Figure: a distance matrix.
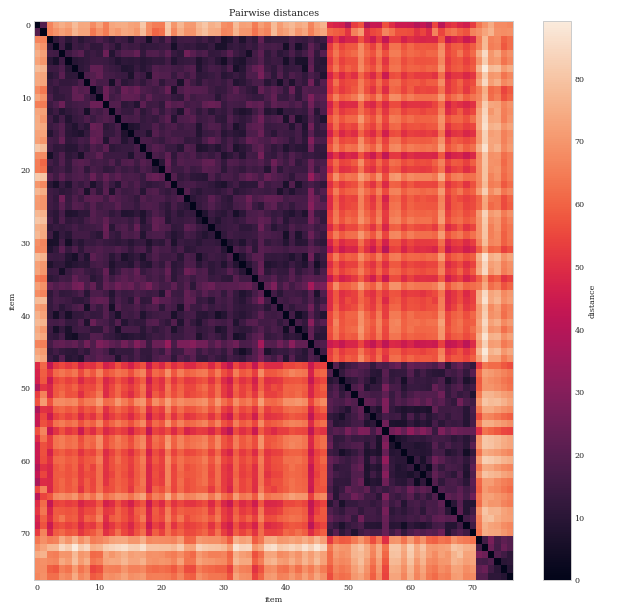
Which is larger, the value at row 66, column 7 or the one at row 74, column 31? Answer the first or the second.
the second
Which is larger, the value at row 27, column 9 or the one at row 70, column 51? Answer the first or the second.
the first
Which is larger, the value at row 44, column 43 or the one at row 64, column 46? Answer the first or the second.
the second
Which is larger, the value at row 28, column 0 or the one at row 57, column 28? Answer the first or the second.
the first
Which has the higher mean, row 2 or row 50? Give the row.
50
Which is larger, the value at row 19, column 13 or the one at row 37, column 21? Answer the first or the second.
the second
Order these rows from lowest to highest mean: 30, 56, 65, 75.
30, 56, 65, 75
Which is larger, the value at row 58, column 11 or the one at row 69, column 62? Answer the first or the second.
the first
